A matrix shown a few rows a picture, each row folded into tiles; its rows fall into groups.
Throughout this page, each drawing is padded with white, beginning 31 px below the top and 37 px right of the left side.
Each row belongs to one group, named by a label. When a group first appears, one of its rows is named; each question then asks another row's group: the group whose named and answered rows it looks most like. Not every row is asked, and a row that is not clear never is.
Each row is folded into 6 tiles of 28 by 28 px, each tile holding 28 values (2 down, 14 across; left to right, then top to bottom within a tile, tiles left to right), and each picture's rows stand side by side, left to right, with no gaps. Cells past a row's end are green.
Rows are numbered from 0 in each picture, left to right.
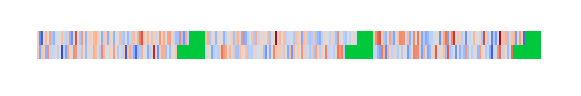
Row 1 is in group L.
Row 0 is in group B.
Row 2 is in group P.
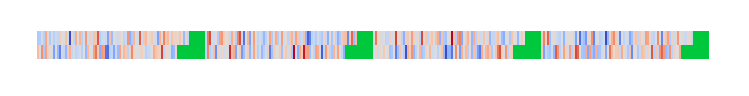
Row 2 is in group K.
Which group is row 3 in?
L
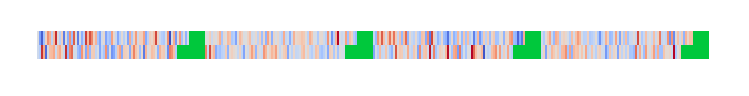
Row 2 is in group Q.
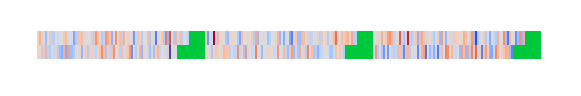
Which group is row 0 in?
P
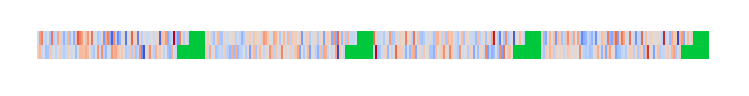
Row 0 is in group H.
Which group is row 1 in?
P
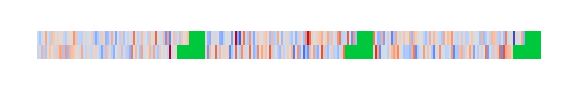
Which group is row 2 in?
L
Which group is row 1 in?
B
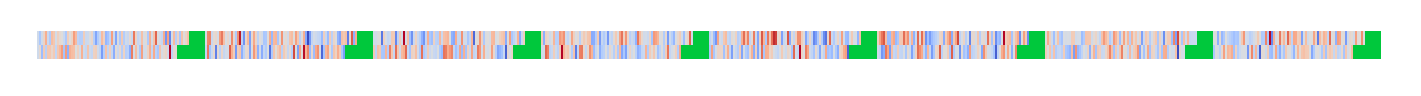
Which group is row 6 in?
P
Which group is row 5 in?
P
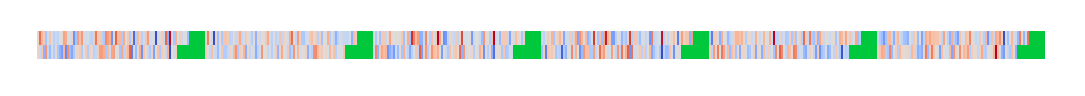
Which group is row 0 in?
P
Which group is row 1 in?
K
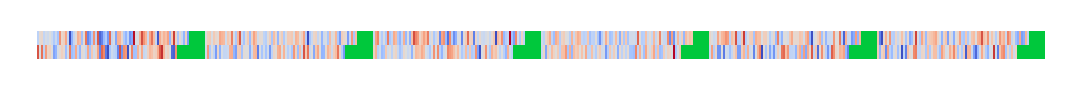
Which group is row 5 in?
B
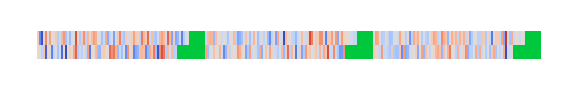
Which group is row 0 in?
B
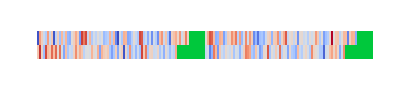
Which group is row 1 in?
P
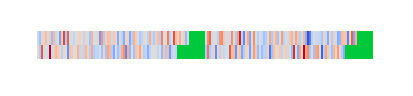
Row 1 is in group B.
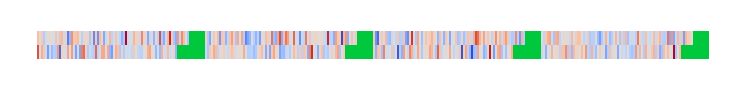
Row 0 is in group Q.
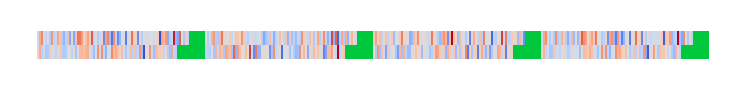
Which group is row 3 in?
H
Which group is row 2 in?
P
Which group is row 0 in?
H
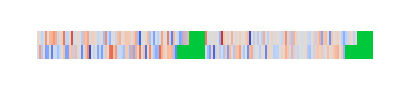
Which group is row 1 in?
Q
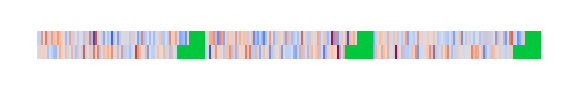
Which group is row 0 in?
Q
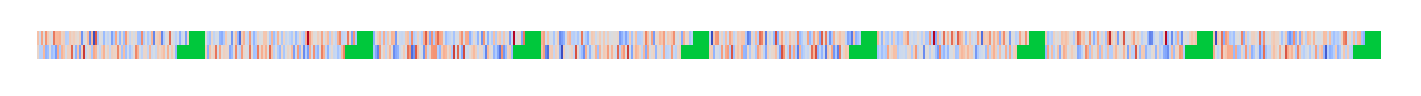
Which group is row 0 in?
Q
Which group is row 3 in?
L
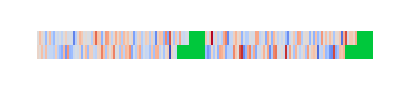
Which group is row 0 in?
P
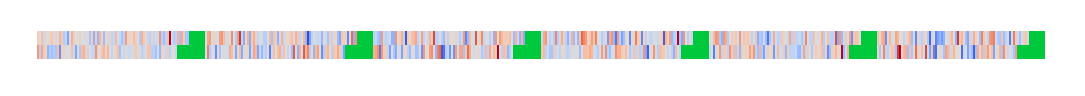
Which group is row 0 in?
Q
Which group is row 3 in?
H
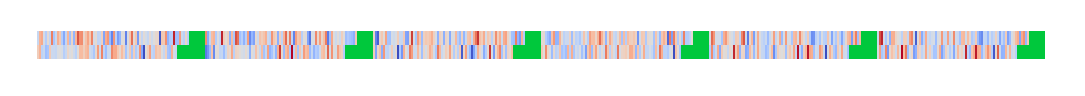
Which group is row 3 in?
P
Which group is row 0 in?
H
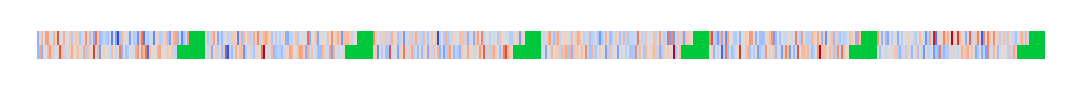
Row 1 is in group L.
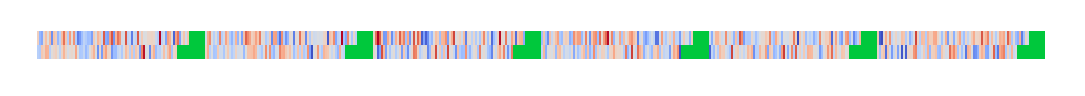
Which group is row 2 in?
P
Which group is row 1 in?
H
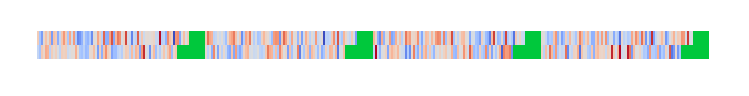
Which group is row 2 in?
L
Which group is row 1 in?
P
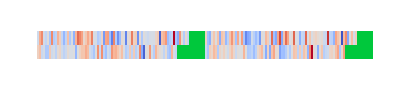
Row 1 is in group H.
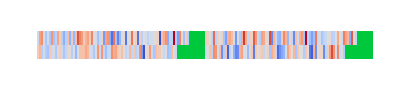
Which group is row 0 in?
H
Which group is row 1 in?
K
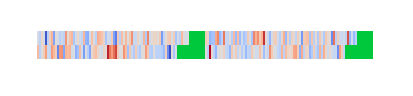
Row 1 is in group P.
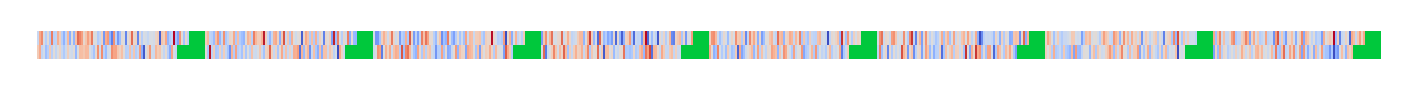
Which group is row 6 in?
P
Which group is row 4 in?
P
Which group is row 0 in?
H
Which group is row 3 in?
Q
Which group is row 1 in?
P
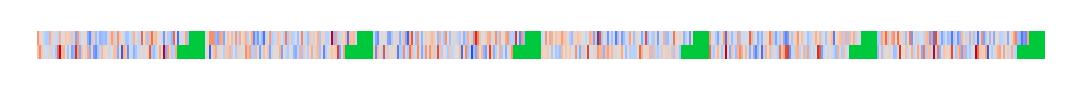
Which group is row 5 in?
Q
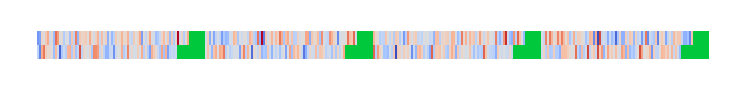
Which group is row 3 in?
Q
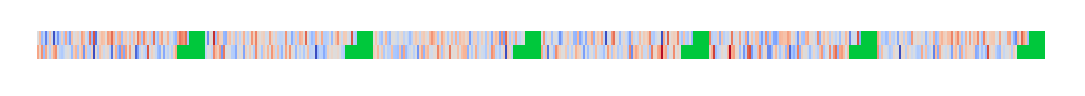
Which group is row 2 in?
P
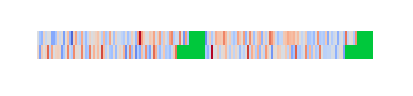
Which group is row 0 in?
B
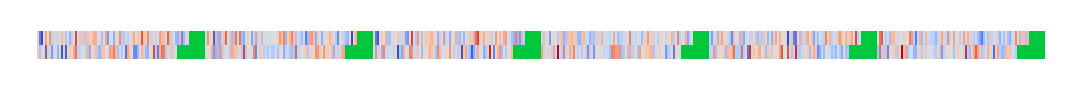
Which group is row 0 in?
B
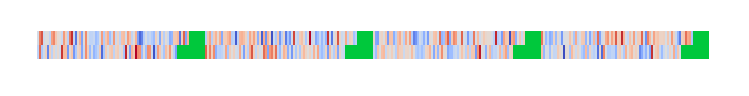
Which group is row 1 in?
Q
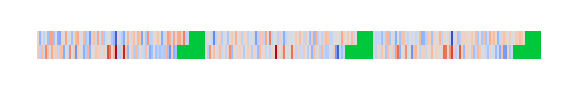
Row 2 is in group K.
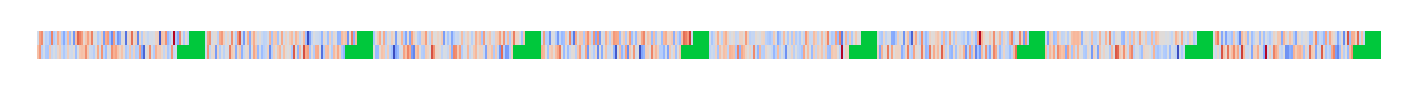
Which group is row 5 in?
B
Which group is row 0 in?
H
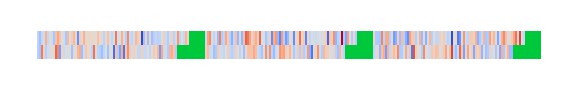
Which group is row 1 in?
H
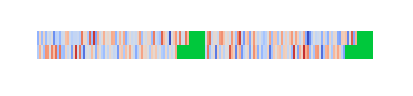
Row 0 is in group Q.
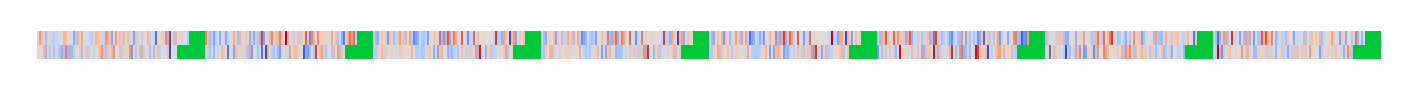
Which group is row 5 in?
Q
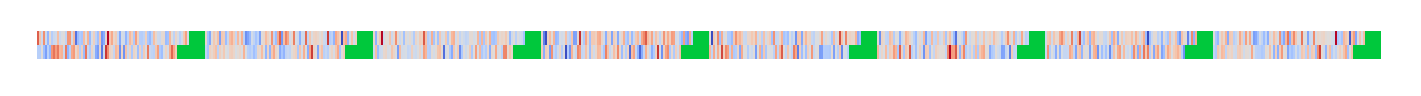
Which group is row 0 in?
L
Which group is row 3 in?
B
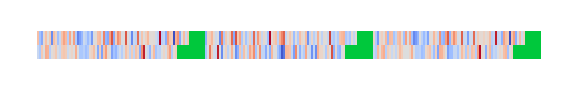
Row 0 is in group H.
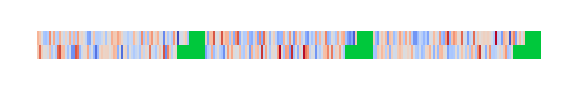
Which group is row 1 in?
Q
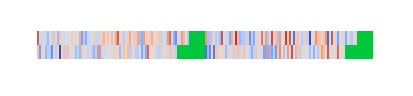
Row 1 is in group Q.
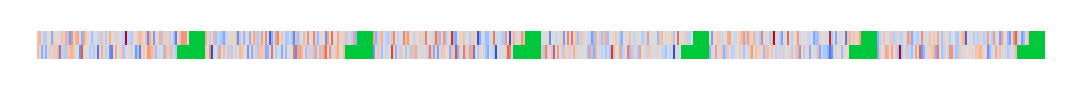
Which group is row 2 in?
L
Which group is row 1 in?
L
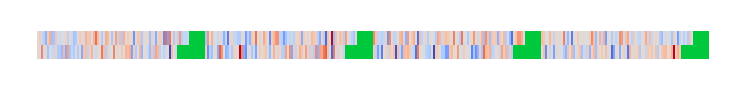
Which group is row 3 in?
K
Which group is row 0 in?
P
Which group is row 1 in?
L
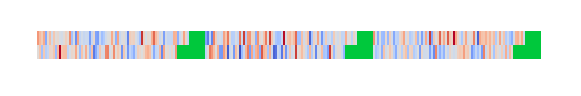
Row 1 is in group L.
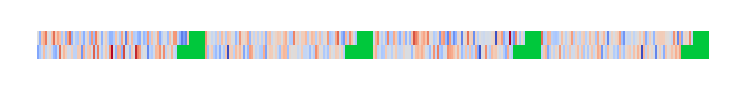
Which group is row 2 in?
H
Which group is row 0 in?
Q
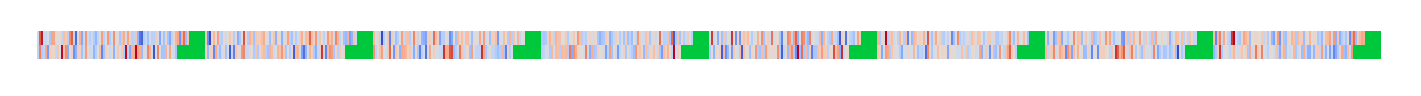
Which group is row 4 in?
K
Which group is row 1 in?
B
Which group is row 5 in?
K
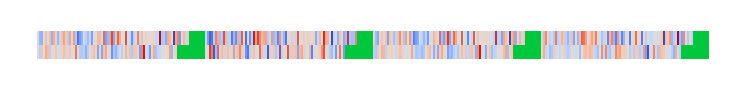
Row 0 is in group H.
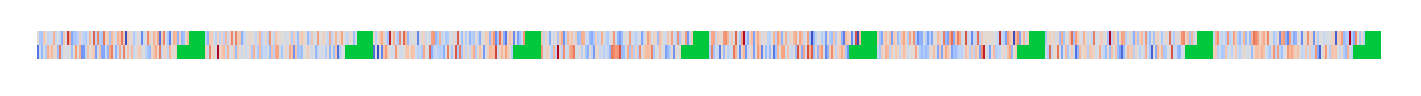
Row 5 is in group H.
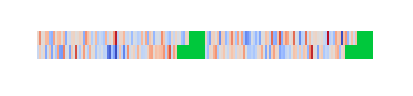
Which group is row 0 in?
K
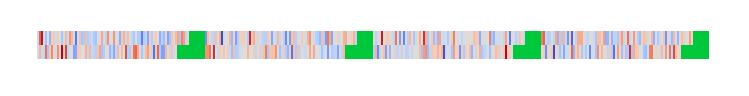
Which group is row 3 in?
K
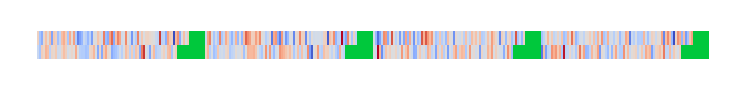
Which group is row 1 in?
H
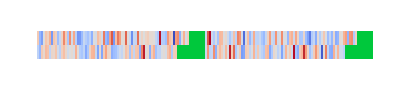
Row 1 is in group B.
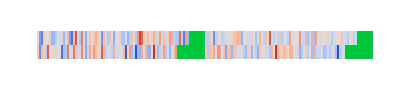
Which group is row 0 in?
B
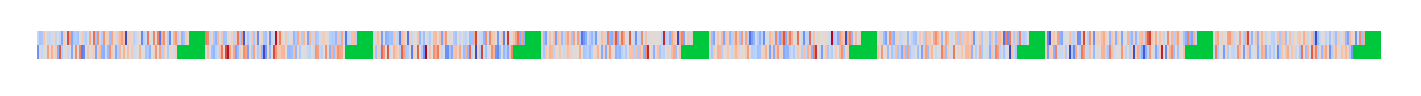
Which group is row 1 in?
L
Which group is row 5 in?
P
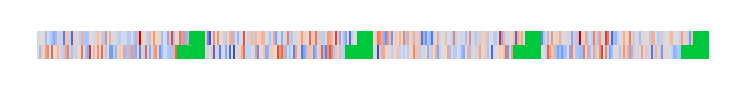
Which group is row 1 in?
B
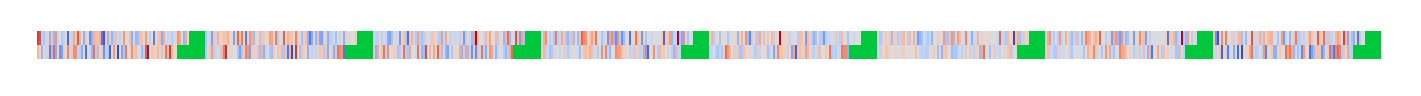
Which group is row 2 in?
B
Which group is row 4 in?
L
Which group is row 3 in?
H
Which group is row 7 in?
B
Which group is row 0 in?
K
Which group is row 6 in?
H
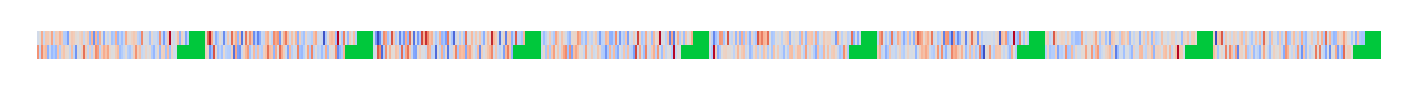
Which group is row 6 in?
K
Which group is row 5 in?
H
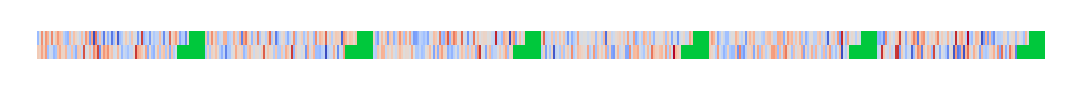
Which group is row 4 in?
P
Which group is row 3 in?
K
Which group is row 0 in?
Q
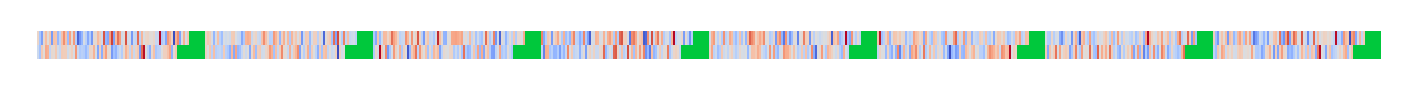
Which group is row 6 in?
B
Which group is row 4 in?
H
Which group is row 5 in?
K
